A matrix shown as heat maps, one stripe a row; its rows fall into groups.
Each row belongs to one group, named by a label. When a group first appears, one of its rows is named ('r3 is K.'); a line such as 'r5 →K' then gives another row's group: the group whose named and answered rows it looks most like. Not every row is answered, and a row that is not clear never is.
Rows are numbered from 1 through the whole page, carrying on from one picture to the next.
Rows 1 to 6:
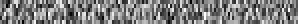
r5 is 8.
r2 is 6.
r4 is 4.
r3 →4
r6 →6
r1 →8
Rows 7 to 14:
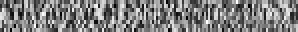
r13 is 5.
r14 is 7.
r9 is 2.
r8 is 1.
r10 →2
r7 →1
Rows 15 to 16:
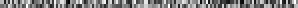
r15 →5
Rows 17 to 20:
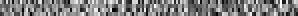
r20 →4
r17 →5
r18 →1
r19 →1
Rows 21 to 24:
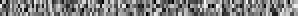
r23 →8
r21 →8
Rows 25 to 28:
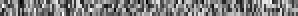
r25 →1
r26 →2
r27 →5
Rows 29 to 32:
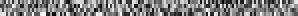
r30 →7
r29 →5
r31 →4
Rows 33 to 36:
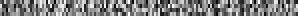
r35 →6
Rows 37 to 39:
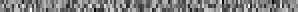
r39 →8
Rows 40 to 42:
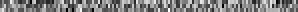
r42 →2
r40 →6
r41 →7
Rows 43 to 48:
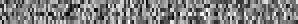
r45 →4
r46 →6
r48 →4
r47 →8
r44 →7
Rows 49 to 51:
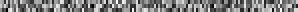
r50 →2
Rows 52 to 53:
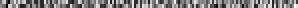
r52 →7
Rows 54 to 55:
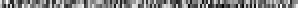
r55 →5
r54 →2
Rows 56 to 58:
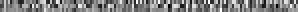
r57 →7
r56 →2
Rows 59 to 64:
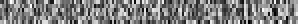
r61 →1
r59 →6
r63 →8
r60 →8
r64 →7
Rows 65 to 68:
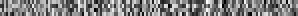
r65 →8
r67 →4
